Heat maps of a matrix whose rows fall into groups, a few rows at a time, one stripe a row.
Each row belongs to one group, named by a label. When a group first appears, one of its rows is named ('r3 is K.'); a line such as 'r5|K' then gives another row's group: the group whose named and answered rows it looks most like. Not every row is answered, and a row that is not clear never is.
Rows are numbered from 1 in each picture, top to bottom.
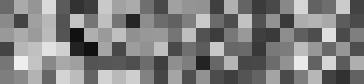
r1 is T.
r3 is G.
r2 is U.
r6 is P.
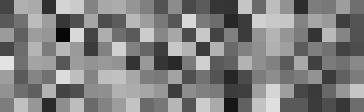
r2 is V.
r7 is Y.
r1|P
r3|U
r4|P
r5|U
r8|P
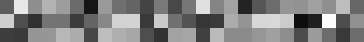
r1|T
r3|P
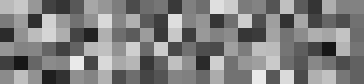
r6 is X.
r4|Y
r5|P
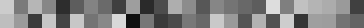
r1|V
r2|X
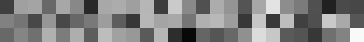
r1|P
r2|X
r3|Y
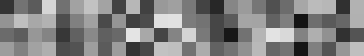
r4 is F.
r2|F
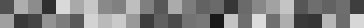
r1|P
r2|Y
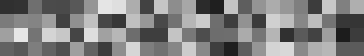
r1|Y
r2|V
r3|G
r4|V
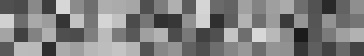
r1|P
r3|Y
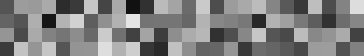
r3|U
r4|G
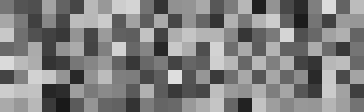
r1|G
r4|P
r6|G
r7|X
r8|X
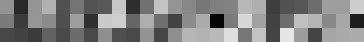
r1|F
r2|U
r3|X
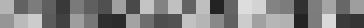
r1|F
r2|V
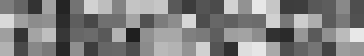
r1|Y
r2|V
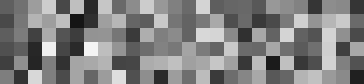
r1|U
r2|T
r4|G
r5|X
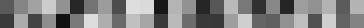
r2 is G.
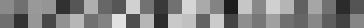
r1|V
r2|P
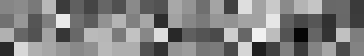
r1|V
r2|P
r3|Y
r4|G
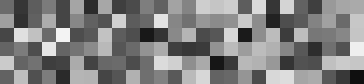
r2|F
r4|Y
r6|V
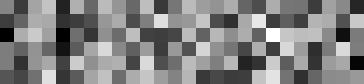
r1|U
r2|F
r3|V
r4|X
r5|U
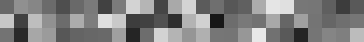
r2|U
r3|F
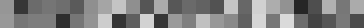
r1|Y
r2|X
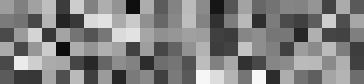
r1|U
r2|G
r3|P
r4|U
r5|T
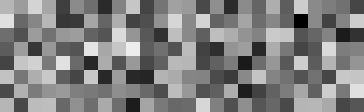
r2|F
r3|P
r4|G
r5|T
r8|U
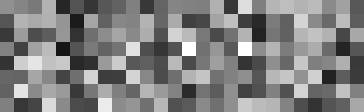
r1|V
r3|G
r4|V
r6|V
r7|T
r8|Y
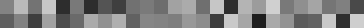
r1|V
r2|G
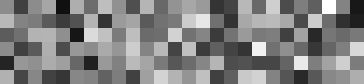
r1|U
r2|V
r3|G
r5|T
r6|F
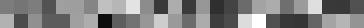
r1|P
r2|F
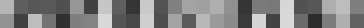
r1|X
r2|X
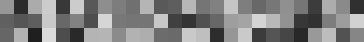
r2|Y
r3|G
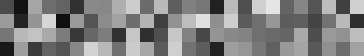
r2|U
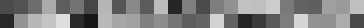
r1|Y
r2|T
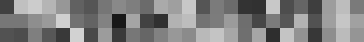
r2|T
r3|X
